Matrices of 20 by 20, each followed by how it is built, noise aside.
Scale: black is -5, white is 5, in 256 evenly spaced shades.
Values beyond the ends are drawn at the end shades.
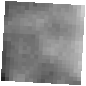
smooth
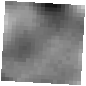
smooth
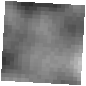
smooth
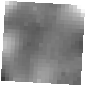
smooth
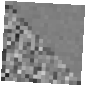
lower triangular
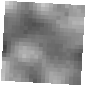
smooth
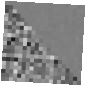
lower triangular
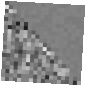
lower triangular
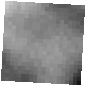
smooth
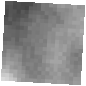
smooth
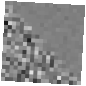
lower triangular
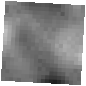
smooth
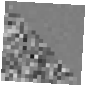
lower triangular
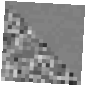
lower triangular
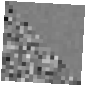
lower triangular
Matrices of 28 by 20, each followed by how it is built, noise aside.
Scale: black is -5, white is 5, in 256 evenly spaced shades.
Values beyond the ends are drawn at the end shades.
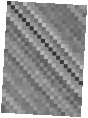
Toeplitz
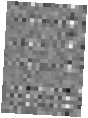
low rank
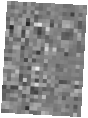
low rank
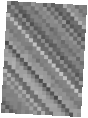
Toeplitz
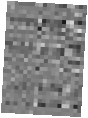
low rank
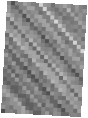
Toeplitz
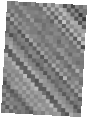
Toeplitz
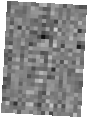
low rank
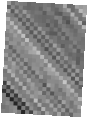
Toeplitz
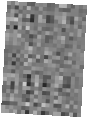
low rank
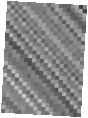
Toeplitz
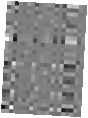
low rank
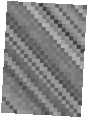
Toeplitz
